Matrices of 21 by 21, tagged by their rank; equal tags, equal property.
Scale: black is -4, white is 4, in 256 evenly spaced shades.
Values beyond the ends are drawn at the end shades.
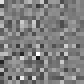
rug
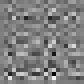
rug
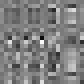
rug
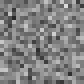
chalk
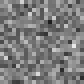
chalk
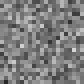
chalk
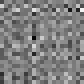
rug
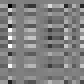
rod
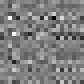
rug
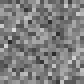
chalk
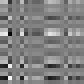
rod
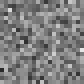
chalk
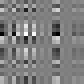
rod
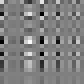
rod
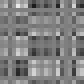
rod
